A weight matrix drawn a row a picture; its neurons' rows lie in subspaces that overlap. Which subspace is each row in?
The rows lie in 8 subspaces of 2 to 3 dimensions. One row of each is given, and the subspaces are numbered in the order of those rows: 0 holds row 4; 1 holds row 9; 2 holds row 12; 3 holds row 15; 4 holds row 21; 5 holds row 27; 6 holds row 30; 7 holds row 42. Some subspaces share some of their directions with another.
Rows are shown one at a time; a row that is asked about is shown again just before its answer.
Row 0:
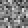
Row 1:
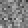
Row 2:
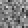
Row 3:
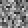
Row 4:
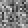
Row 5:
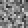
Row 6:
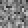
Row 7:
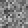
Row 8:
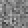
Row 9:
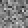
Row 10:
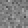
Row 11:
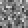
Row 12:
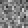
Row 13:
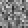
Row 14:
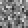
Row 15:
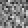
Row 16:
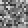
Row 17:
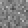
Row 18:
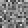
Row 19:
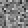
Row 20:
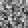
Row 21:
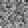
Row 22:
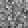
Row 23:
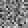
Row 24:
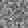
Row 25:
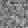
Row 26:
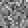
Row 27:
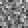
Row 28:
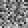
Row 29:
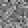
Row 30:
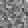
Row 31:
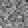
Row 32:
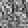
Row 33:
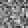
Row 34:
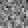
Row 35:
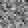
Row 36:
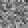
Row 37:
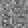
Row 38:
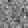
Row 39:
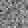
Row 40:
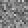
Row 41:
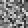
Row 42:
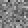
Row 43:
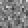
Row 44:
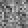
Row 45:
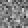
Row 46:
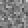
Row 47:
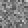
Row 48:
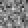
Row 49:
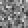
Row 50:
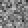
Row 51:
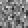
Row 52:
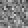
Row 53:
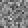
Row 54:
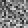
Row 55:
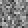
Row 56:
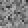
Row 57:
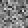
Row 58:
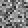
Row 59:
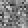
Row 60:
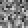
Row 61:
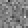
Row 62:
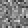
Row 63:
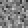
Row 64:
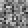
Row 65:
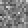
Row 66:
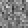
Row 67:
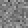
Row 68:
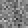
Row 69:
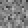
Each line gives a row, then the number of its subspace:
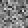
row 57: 1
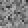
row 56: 2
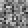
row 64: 5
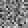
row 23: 4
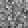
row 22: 4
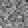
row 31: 7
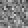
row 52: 7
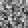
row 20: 5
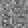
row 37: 5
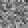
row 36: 7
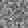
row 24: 1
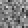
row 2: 2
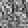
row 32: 0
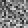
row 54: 6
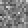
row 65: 0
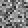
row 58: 7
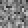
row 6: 1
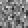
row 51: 3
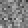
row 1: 1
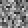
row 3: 5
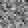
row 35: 7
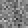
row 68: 1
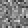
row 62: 3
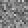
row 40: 7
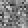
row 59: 0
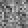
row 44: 0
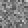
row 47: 7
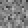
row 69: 2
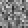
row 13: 0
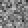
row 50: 4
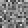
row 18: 2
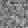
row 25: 3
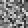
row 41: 6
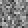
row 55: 5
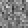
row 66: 0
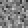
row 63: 5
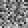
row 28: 4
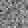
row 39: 4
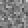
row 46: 6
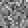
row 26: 1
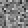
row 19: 5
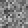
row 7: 2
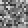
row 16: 0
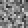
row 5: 6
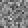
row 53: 1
